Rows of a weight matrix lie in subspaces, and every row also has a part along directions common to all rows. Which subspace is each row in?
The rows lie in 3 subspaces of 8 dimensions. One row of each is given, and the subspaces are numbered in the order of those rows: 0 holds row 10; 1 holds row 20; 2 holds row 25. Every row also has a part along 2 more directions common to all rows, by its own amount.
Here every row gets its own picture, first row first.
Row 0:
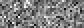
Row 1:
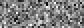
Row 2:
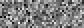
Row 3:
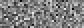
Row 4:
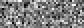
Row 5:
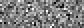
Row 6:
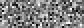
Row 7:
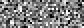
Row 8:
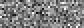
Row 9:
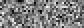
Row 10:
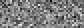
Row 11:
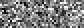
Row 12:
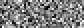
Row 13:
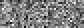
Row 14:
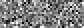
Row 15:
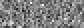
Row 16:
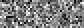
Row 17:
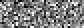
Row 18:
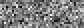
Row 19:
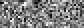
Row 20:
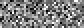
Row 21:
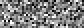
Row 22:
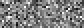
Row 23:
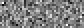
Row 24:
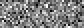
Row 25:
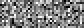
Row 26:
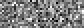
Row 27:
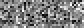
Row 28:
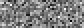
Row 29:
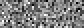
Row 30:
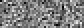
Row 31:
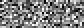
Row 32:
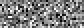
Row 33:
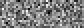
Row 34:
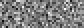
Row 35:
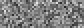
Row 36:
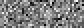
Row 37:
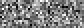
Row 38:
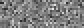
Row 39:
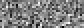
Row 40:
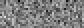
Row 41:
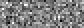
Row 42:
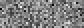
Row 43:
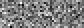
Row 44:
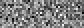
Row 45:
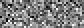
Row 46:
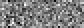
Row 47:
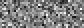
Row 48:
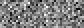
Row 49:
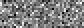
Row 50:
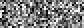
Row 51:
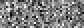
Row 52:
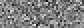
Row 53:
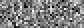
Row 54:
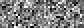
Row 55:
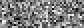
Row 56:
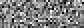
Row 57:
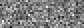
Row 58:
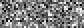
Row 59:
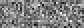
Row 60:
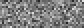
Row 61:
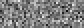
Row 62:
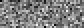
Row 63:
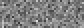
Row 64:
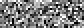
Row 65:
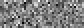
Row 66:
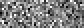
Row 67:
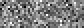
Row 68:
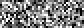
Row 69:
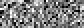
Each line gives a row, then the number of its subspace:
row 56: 2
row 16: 2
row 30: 0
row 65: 2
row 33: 1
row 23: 2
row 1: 1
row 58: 0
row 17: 0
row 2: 2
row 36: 1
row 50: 1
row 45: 0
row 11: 0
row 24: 2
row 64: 0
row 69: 1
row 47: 0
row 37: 1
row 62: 0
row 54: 0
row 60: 2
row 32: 1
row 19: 2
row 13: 0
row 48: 1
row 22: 2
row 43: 0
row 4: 2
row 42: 1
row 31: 0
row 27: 2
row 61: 2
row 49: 2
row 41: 2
